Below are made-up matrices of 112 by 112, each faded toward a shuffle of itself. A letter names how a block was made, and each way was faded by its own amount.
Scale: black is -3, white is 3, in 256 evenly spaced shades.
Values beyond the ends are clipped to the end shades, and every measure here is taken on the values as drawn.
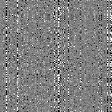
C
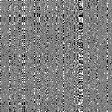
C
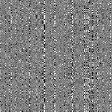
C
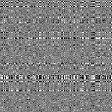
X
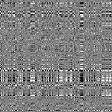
X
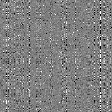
C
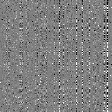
C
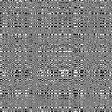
X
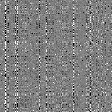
C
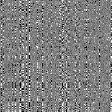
C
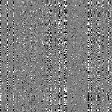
C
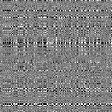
X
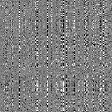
C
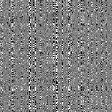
C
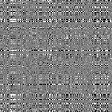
X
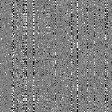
C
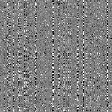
C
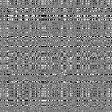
X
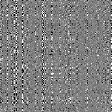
C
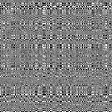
X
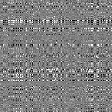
X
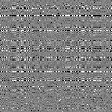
X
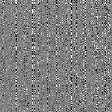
C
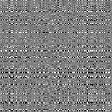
X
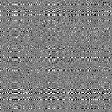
X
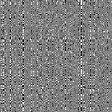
C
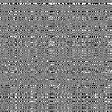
X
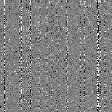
C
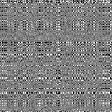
X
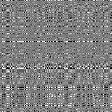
X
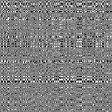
X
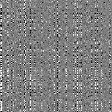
C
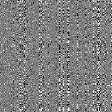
C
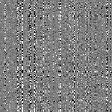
C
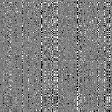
C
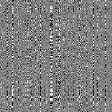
C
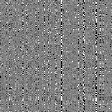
C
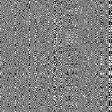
C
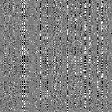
C
